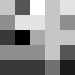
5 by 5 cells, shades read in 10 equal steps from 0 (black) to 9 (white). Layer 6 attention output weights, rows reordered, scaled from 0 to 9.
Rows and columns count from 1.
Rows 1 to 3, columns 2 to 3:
3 9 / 8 8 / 0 6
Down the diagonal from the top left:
7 8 6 7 1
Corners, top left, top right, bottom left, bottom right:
7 8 2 1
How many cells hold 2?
4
